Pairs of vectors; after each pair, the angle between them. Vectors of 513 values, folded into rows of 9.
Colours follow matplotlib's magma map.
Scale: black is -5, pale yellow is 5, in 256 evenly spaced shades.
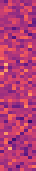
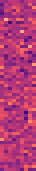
orthogonal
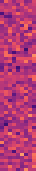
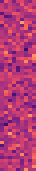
nearly parallel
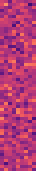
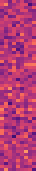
nearly parallel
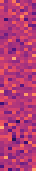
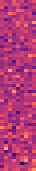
partly aligned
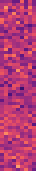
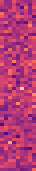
partly opposed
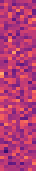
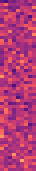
partly aligned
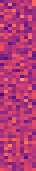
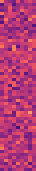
orthogonal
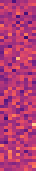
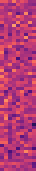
nearly opposite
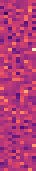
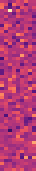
orthogonal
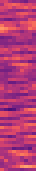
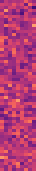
orthogonal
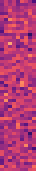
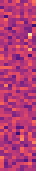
partly opposed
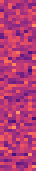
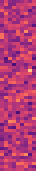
nearly opposite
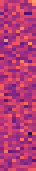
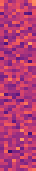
nearly parallel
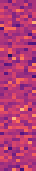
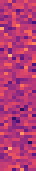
nearly opposite
